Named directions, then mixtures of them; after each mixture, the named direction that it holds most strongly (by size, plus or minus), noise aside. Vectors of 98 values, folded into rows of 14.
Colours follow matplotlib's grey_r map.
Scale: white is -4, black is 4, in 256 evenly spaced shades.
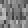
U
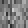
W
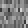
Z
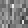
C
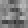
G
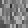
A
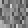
A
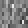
C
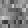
G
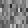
A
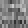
G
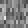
U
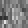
U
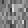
W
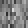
W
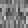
Z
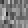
U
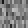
W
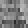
G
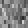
U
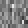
C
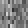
W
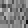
Z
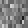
C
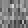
C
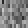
A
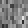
C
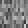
Z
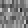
Z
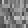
A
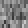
U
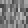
Z
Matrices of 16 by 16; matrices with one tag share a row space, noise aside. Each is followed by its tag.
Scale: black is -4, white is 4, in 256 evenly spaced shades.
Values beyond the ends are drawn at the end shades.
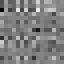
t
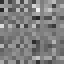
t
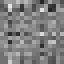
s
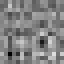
s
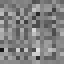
t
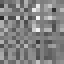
t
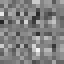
t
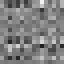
s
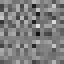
t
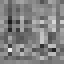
s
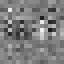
s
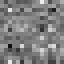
s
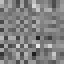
t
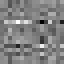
s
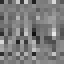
t
